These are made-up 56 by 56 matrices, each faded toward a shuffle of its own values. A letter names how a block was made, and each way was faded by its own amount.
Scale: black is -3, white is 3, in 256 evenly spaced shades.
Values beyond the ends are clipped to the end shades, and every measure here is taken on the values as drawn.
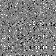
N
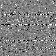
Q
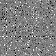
N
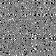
N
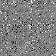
N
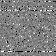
Q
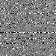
Q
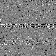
Q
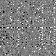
N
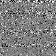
Q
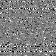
Q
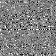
Q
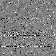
Q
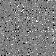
N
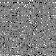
N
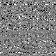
Q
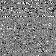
Q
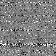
Q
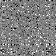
N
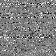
Q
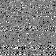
Q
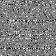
Q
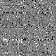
N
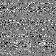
Q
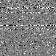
Q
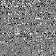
Q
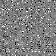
N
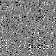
N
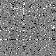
N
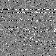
Q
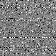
Q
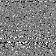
Q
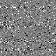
N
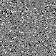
N
